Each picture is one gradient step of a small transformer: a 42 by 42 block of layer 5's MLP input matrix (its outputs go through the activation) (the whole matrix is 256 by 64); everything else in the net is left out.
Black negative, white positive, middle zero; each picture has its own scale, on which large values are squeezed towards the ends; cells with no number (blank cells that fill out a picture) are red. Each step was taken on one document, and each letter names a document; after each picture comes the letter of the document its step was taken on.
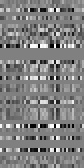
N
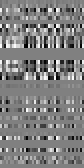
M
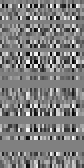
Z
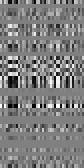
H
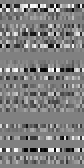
M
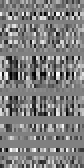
H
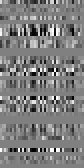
N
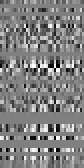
N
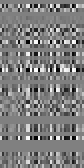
Z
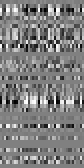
M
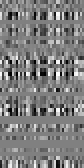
H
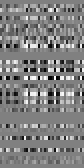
M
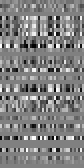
M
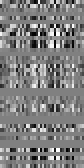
N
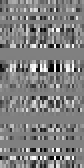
N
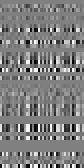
Z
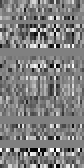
N
